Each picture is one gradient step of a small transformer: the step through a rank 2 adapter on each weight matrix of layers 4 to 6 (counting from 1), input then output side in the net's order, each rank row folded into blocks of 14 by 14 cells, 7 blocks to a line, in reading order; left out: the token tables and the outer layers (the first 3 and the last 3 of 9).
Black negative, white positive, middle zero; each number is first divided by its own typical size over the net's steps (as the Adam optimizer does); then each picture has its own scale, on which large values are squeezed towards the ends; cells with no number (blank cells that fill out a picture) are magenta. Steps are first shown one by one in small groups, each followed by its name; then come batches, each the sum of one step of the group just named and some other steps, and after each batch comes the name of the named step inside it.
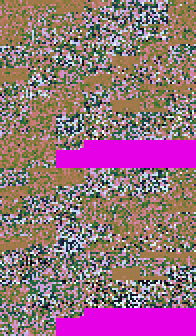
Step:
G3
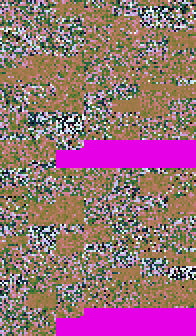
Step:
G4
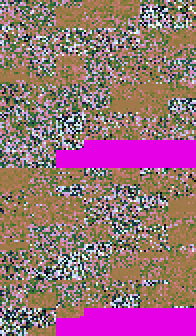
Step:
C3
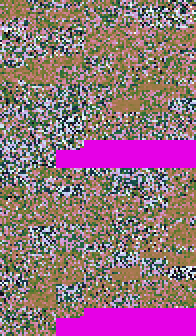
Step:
G4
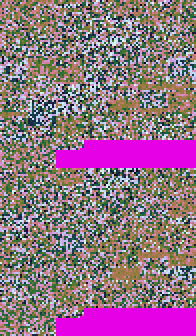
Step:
G3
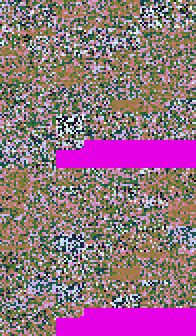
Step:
C3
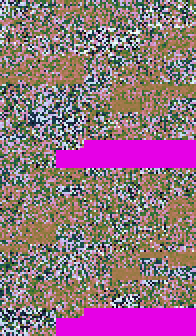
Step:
C3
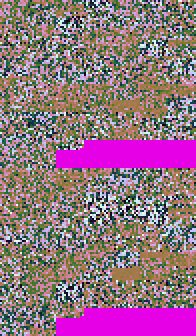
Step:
G3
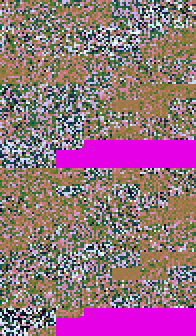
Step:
C3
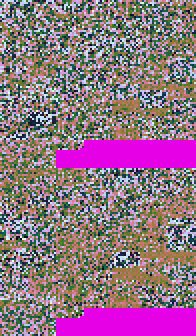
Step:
G3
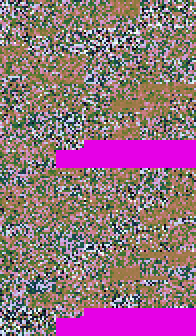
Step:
C3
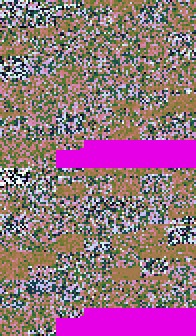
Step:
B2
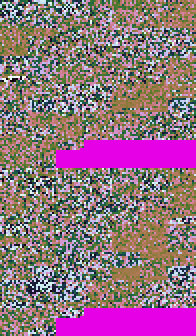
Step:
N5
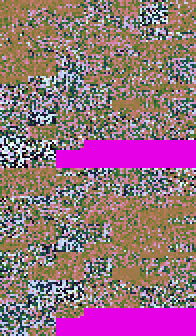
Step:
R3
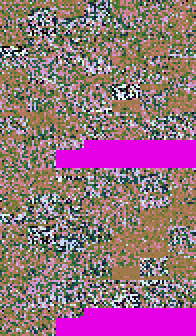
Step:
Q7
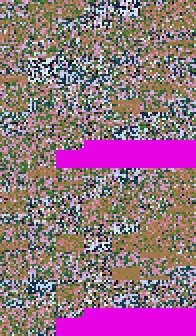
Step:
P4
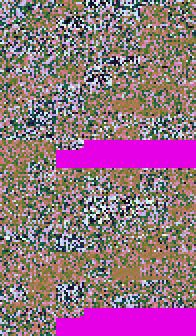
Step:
P4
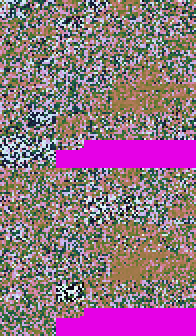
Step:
R3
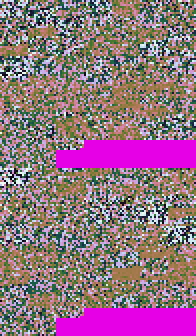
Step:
B2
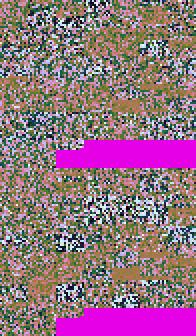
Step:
Q7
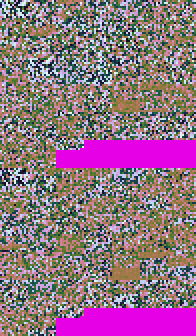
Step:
P4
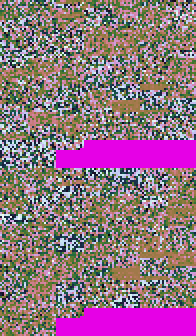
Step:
Q7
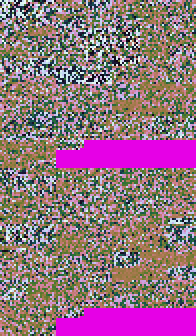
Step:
P4
